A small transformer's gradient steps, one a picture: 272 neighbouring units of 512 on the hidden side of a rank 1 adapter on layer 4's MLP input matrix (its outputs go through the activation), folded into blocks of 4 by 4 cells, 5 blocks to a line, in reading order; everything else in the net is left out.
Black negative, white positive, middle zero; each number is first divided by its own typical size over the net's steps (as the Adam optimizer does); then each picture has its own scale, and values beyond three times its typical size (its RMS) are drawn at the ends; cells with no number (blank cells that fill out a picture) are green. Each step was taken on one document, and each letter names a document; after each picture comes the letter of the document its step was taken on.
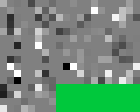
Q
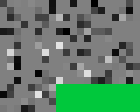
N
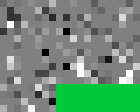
Q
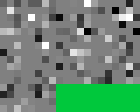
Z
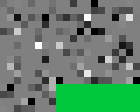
N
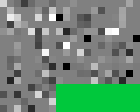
Q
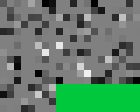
N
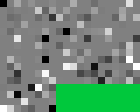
Q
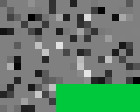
N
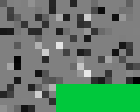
N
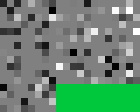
Z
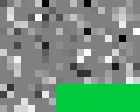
Z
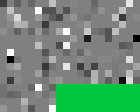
Q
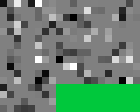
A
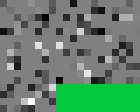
N
